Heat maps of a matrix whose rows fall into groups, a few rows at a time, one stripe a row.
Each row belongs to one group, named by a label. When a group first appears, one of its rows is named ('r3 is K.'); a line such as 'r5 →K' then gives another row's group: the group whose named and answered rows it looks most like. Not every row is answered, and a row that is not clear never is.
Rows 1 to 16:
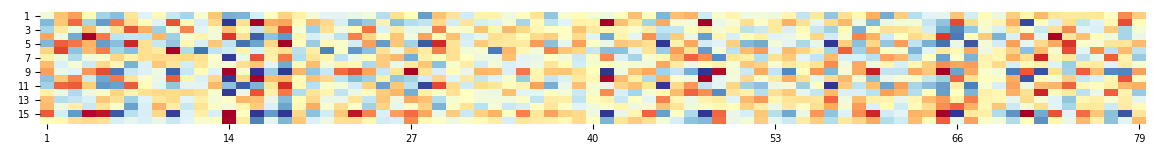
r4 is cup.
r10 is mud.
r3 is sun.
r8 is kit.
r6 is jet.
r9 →cup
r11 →sun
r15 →cup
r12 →mud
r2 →mud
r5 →sun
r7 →mud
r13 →kit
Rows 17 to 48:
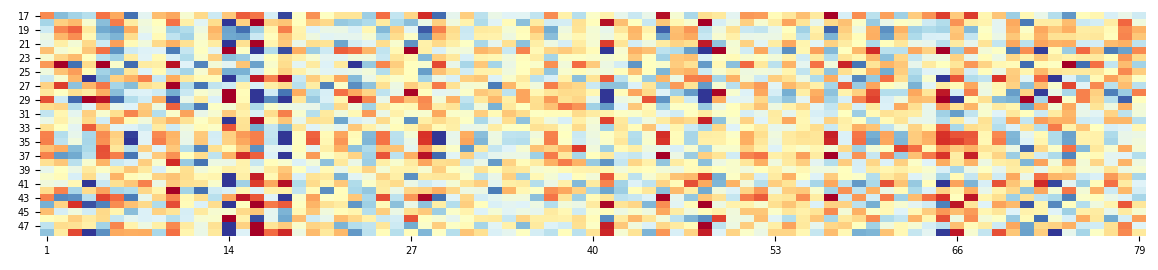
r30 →jet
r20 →sun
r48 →mud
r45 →kit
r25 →sun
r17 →kit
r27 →jet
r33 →cup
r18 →mud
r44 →mud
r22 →cup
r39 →sun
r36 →jet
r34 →kit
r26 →mud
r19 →sun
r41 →mud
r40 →mud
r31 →sun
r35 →kit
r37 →kit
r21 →mud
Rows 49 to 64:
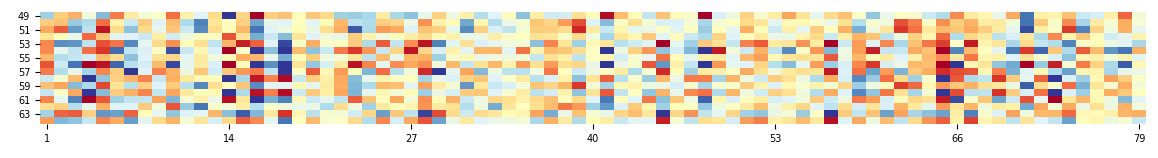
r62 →jet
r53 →kit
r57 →kit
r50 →jet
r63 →sun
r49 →mud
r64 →kit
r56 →cup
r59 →jet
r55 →kit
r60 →mud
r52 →cup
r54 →cup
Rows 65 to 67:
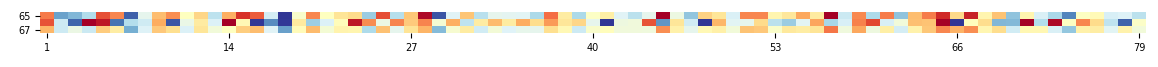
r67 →kit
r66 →cup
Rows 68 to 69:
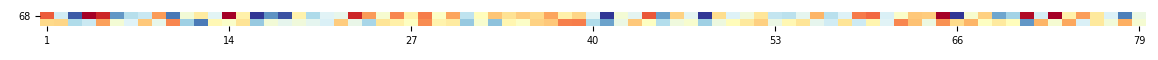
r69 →jet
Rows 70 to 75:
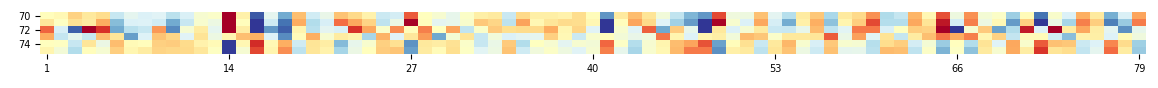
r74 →mud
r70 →cup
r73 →kit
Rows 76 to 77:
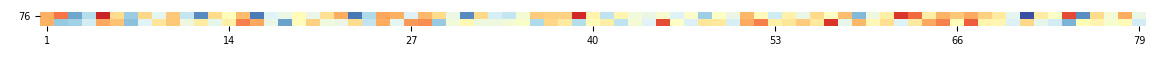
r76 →jet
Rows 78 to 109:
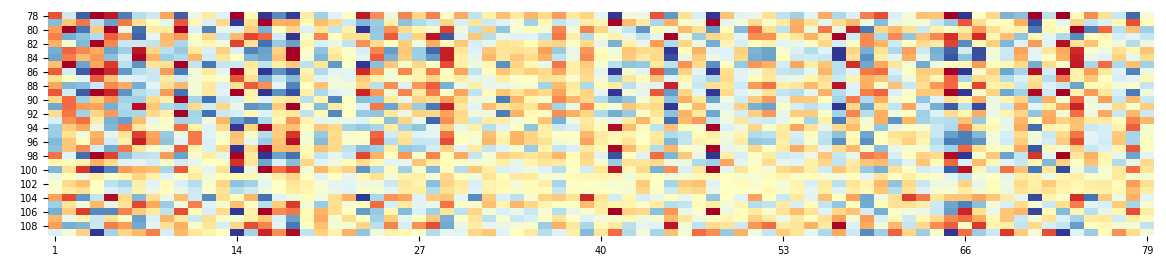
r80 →jet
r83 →sun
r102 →sun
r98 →cup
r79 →mud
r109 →mud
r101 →sun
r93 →sun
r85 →jet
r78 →cup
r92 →jet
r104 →jet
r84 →sun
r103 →sun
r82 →cup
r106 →mud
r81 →kit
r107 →kit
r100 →mud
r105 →sun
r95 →sun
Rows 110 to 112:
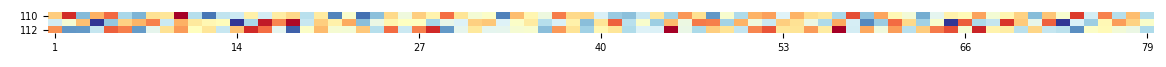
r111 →mud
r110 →jet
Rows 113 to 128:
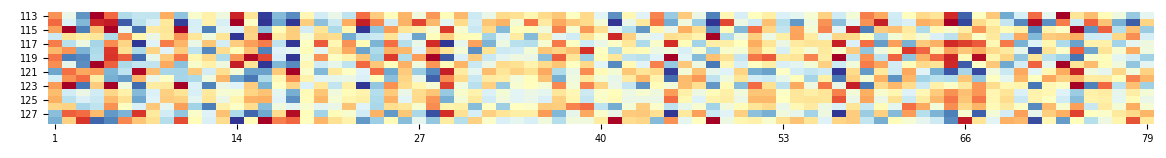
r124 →kit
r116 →mud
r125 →kit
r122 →sun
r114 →cup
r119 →kit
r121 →sun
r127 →sun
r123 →jet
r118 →jet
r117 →kit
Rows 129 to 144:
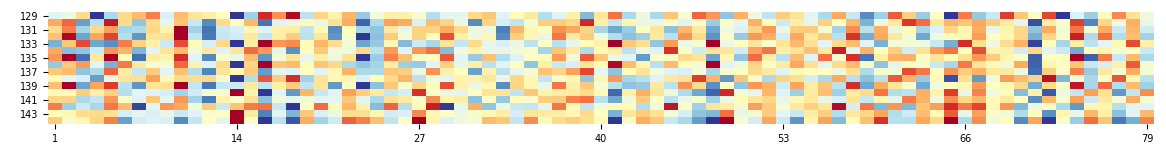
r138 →mud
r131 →jet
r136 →mud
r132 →jet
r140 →cup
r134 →kit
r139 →jet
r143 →cup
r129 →mud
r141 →jet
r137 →jet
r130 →jet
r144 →cup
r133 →mud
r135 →jet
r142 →kit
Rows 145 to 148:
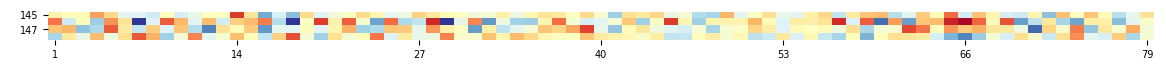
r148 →sun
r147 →jet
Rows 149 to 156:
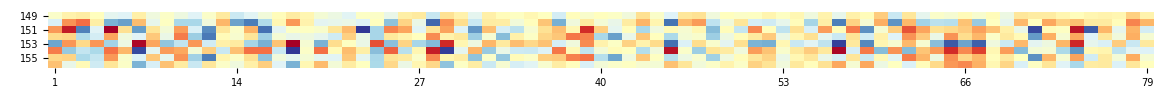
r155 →jet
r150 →sun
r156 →kit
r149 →sun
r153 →sun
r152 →jet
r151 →jet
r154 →kit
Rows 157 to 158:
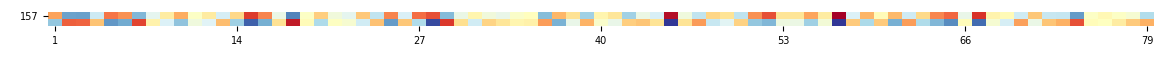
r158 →sun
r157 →kit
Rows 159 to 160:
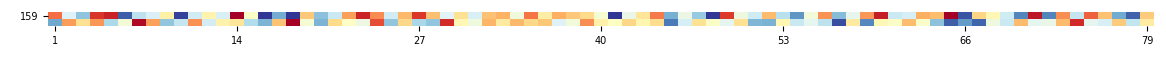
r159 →cup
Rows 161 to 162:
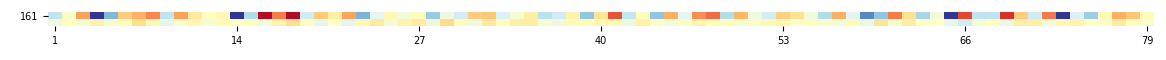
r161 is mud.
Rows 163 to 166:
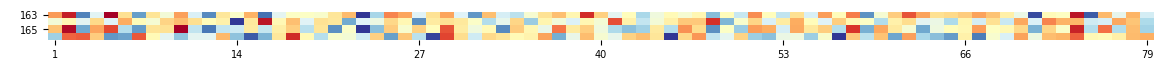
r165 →jet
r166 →sun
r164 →mud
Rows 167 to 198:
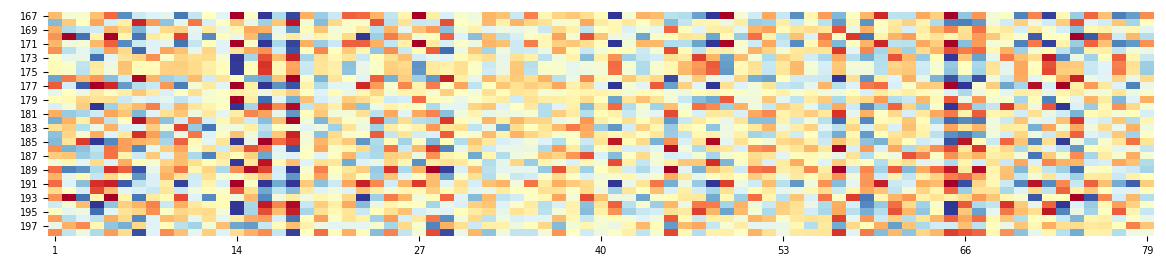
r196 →kit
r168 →sun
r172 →kit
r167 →cup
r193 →jet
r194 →mud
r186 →kit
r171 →cup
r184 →sun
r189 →kit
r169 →kit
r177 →cup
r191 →cup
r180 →mud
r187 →jet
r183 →jet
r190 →kit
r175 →mud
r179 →cup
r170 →jet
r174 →mud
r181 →kit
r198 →kit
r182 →sun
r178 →sun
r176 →sun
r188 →mud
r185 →mud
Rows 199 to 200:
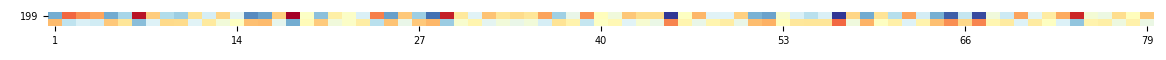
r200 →kit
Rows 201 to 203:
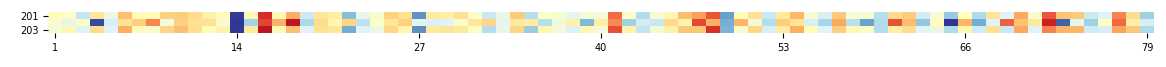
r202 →mud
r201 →mud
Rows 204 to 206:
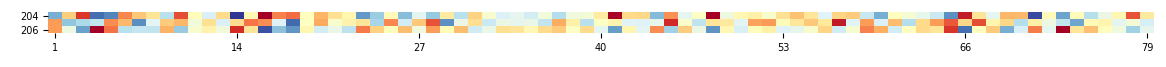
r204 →mud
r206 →cup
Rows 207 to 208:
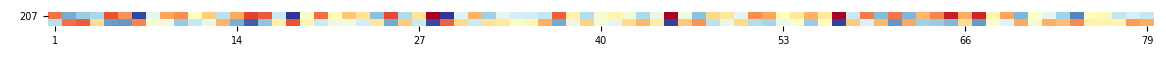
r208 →sun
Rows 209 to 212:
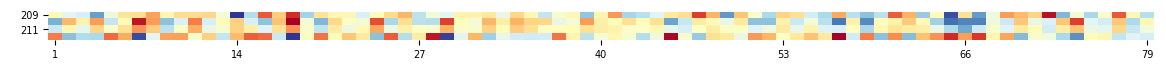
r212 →kit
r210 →sun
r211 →sun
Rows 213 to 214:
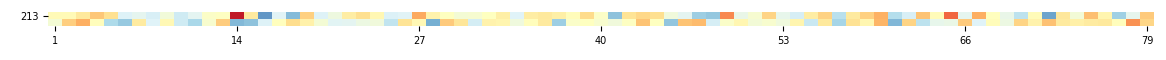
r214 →sun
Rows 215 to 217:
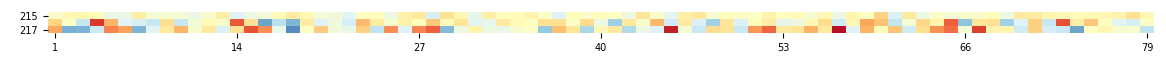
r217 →kit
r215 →sun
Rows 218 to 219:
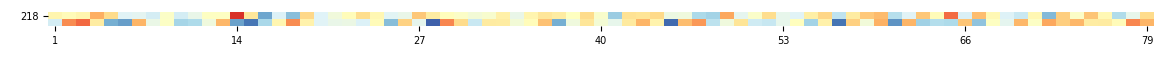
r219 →sun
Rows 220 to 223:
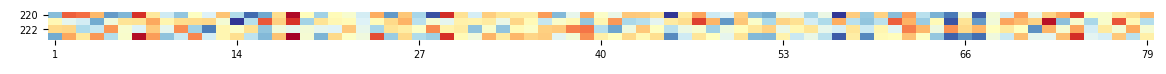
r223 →sun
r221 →mud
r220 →sun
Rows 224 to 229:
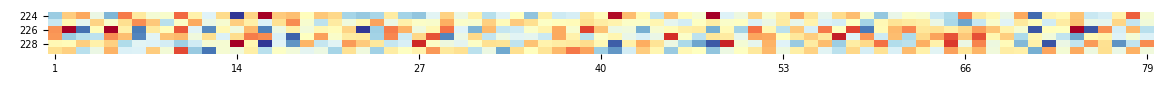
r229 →jet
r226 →jet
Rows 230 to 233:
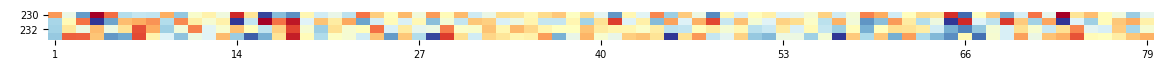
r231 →mud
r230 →cup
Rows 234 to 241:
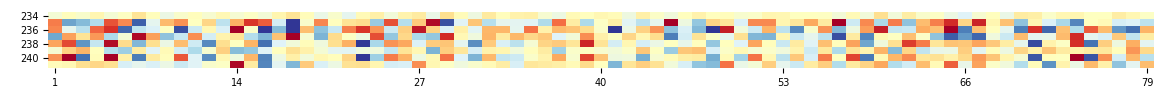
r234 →sun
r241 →cup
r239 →sun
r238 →jet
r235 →kit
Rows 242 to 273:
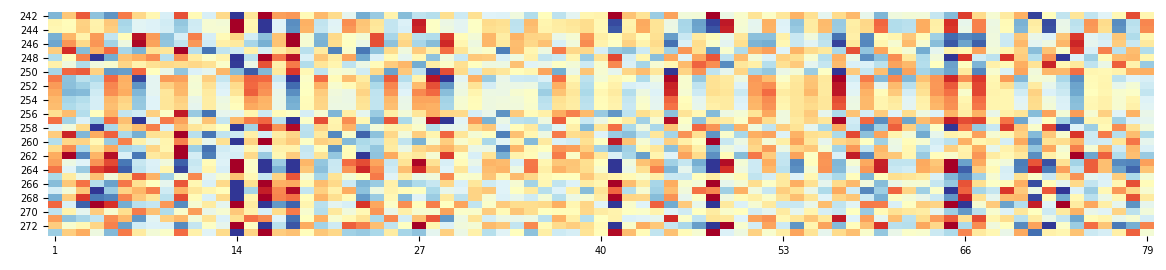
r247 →jet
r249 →mud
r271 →kit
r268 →mud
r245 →sun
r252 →kit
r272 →cup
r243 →cup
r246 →sun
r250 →sun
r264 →cup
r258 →mud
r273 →mud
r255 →kit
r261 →jet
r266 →mud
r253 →kit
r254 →kit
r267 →mud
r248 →mud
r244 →cup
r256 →jet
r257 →kit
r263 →cup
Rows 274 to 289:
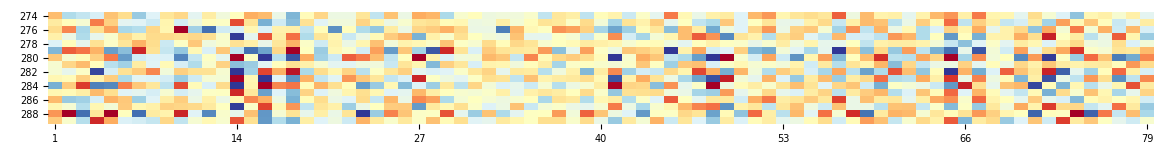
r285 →cup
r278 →sun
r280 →cup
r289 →cup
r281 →sun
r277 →mud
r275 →cup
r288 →jet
